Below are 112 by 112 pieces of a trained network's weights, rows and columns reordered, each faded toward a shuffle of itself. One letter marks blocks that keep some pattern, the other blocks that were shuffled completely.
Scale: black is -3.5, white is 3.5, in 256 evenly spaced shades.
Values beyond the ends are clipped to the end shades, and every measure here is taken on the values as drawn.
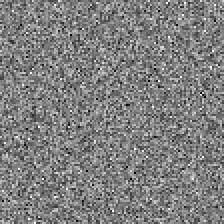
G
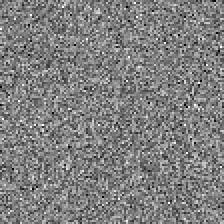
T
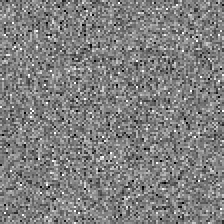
T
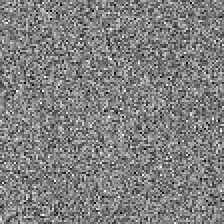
T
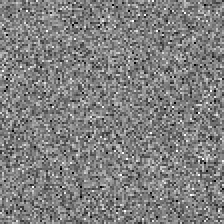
G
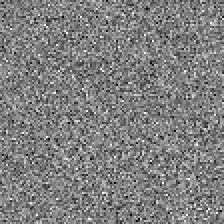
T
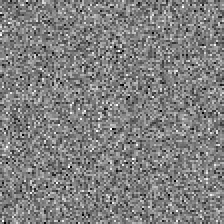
G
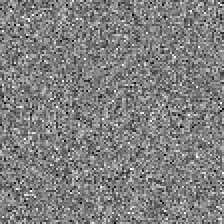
T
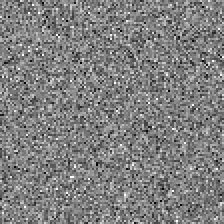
G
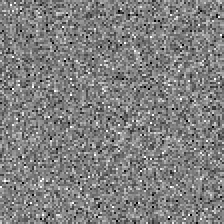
G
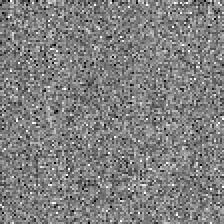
T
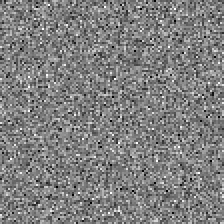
G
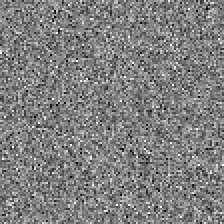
G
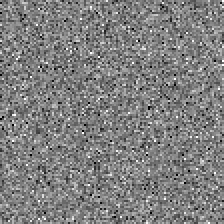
T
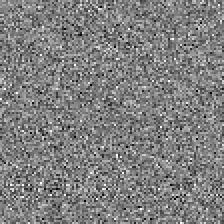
T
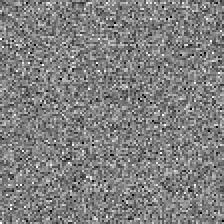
T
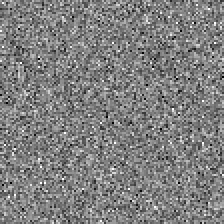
G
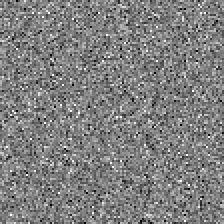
T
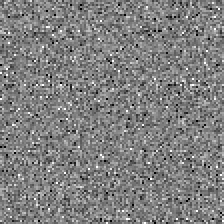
T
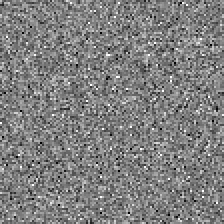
G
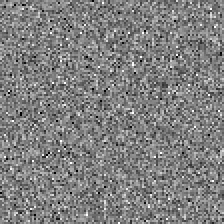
T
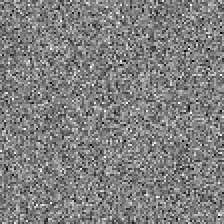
T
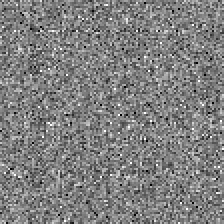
T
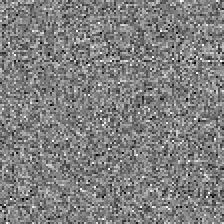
T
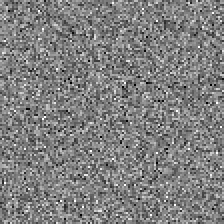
G
